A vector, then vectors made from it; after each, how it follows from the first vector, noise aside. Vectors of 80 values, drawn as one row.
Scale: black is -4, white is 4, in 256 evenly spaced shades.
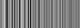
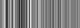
sign-scrambled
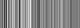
sign-scrambled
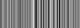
wrapped around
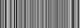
wrapped around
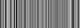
wrapped around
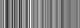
sign-scrambled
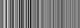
sign-scrambled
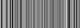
wrapped around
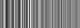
sign-scrambled
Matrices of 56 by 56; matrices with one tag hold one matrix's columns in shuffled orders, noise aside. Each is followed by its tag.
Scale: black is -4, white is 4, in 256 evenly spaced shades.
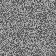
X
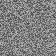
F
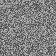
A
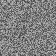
X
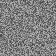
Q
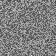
X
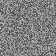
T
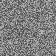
X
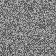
A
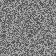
Q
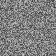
X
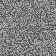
X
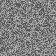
T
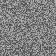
A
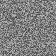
F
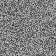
T
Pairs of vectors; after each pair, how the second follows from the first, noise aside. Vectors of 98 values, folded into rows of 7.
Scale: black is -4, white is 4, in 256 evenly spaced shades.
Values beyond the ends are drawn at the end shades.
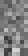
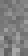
shrunk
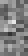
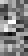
scaled up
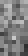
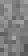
shrunk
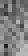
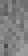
shrunk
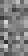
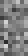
copied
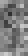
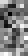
scaled up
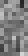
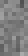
shrunk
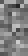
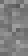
shrunk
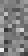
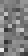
copied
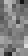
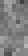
shrunk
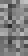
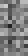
copied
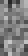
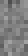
shrunk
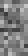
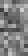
copied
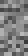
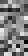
scaled up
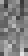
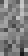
negated
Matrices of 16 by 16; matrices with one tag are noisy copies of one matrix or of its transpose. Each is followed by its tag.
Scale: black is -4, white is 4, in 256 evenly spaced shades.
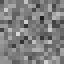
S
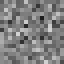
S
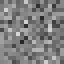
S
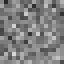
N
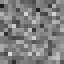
N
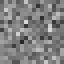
S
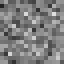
N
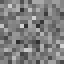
S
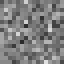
S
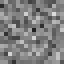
N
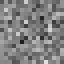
S
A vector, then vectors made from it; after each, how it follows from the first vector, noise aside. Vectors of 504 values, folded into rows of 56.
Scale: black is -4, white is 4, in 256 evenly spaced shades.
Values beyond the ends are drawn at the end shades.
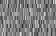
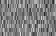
sign-scrambled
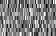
scaled up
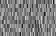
sign-scrambled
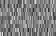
reversed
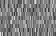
reversed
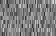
sign-scrambled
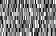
scaled up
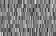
reversed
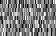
scaled up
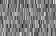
copied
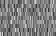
reversed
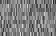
sign-scrambled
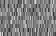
reversed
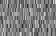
copied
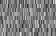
copied
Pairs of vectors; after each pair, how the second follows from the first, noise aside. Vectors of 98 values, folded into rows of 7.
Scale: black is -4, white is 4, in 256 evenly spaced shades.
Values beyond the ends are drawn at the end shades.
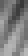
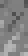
partly zeroed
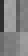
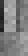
copied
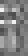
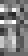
scaled up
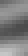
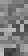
sign-scrambled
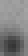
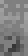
partly zeroed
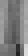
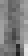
copied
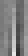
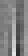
copied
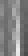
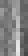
copied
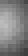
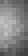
copied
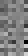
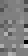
partly zeroed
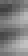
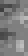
partly zeroed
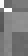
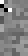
sign-scrambled
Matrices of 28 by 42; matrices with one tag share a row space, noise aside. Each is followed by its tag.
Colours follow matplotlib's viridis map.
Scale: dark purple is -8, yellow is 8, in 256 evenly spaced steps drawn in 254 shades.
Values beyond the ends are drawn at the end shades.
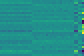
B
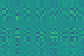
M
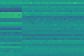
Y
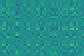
M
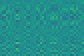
M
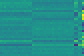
B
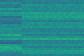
Y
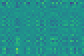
M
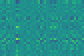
M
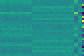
B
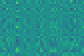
M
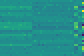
B
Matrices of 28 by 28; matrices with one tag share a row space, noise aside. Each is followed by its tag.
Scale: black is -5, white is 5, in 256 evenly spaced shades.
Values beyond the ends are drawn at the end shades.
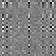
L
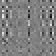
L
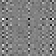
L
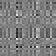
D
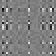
L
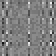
L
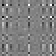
L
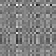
D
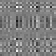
D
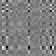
L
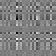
D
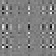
L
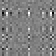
L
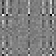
L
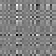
D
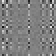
L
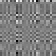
D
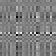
D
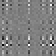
L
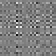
D
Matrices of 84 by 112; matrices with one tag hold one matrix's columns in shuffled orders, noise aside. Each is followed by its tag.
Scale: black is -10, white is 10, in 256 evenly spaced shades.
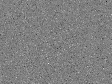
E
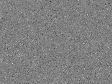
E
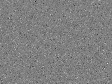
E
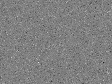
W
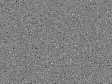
E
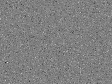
W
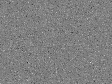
W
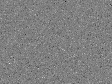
E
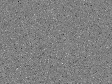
E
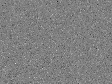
E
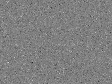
W
